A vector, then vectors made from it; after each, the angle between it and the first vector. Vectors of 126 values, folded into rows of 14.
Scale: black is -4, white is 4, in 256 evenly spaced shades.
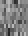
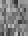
nearly parallel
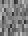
partly aligned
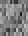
partly aligned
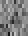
partly aligned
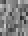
partly aligned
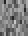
partly aligned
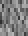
partly opposed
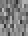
orthogonal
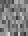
partly opposed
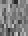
nearly parallel
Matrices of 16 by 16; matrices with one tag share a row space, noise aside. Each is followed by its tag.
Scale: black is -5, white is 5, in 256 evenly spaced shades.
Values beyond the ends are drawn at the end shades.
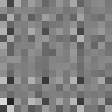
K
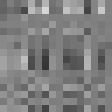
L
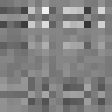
L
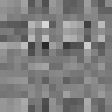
L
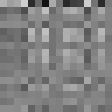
L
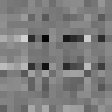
L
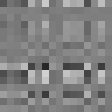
L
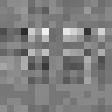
L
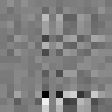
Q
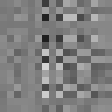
Q
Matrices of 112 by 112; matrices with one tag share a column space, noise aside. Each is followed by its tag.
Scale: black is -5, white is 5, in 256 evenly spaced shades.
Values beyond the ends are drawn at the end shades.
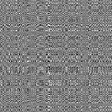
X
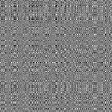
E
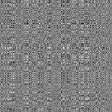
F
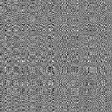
X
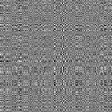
X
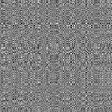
F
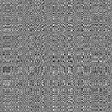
X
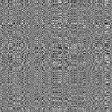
F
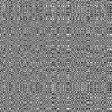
E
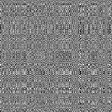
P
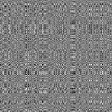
P
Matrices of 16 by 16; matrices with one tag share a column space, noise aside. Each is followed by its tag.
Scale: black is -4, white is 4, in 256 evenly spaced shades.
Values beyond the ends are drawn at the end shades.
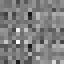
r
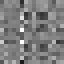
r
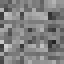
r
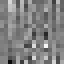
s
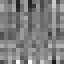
s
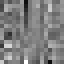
s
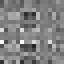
r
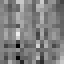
s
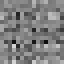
r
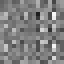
r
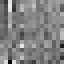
s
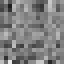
s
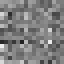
r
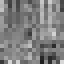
s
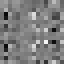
r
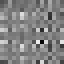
r
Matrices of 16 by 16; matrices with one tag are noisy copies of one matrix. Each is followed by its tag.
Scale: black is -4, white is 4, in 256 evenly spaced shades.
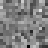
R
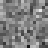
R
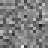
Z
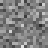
Z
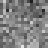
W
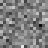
Z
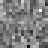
R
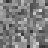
R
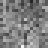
W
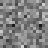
Z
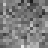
W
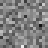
Z
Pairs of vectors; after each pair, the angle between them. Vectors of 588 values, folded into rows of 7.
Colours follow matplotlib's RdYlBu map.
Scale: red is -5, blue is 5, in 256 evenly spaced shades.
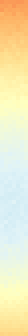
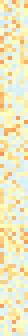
orthogonal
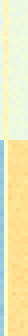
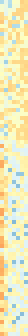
partly opposed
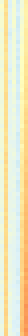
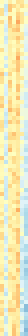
nearly opposite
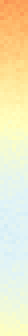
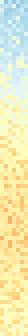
nearly opposite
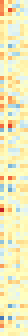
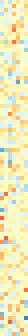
partly opposed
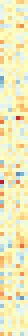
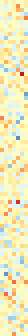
orthogonal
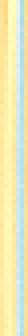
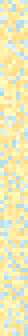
orthogonal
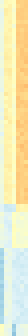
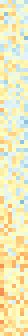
partly opposed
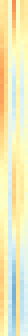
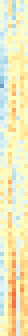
nearly opposite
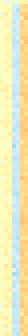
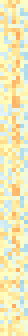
partly opposed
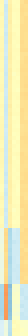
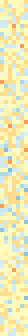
orthogonal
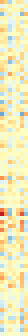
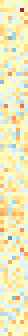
partly aligned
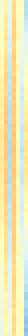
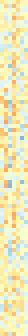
partly aligned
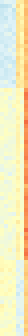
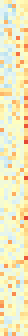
partly aligned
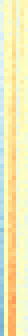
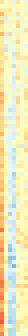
nearly opposite
